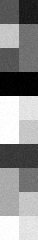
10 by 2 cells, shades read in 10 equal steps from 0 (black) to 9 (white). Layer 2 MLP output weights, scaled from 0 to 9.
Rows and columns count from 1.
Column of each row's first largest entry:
1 1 2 1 1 1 1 1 2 1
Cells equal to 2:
2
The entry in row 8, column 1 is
6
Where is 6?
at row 8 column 1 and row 9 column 1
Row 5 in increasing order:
8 9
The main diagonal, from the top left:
3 4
